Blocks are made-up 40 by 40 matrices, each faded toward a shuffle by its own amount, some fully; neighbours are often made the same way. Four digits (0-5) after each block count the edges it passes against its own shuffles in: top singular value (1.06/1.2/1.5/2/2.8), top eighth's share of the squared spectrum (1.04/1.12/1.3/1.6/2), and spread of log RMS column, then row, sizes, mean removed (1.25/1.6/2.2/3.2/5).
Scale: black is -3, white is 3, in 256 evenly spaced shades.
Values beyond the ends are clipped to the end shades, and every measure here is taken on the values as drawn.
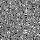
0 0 0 0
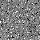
0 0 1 0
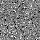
0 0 0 0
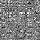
3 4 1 1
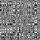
4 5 3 3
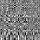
4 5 3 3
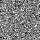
0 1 0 0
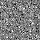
0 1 0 0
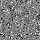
1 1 0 0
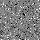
0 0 0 0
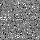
2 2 0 1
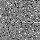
2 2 0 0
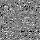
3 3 1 1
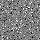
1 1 0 0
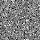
2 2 0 0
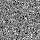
0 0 0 0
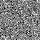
0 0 0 0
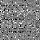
3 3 1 2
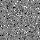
1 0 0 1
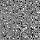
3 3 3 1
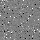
2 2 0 0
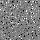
1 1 0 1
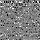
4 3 1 2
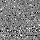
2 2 0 2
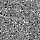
1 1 0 1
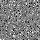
1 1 0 0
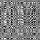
4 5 3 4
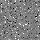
1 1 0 0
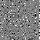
3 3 2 0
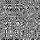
4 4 2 2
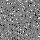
0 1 0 0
